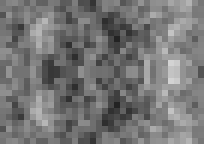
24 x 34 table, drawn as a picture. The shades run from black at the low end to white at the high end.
Histogram: bell-shaped. Ninth with the highest average: middle right. Odd rows or columns: none. Mirror symmetry: top to bottom. Stripes: none.
